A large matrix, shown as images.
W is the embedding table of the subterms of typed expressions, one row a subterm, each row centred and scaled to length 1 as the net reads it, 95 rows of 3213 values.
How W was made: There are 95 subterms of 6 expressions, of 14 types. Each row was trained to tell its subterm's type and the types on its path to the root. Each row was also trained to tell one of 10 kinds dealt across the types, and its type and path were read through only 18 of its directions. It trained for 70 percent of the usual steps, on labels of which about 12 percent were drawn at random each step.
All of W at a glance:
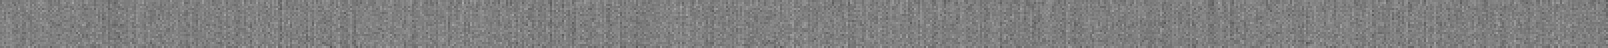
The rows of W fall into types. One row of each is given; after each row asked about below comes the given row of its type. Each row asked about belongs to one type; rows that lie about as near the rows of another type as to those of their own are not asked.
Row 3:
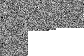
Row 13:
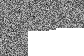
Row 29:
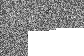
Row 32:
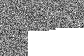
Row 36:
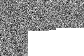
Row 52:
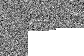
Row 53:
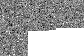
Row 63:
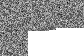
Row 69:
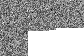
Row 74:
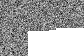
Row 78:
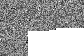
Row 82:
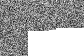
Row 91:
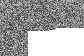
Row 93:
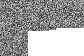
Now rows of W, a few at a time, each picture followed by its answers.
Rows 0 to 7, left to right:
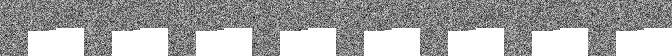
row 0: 63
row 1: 3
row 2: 78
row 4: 3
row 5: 63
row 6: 3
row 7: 63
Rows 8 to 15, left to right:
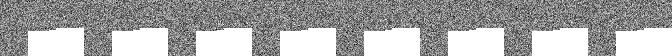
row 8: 29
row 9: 69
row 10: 52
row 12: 13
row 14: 52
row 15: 53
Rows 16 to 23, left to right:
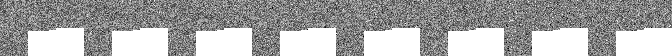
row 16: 29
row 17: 36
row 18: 36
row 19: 52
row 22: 82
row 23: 13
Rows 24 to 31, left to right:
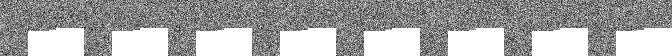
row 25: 78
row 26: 63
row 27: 36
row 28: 93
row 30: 69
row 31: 82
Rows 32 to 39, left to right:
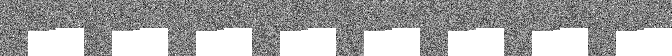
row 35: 29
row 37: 32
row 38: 63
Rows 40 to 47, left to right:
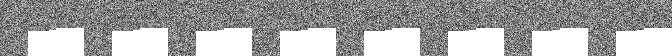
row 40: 69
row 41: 69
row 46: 32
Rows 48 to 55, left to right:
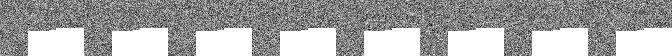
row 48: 74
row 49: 69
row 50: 78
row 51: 78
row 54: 36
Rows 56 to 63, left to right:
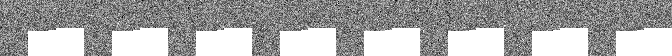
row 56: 78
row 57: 29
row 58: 74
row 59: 63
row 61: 63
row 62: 29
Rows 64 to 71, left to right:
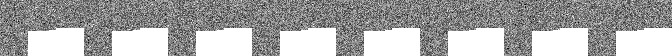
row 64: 53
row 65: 93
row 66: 36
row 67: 29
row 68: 78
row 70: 32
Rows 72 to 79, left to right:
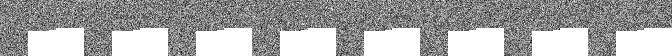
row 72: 32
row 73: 13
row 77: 3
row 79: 74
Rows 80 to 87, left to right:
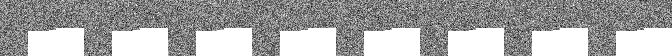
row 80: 78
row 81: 52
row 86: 36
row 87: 13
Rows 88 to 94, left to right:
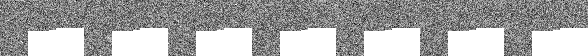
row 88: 82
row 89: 69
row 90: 69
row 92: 52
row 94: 93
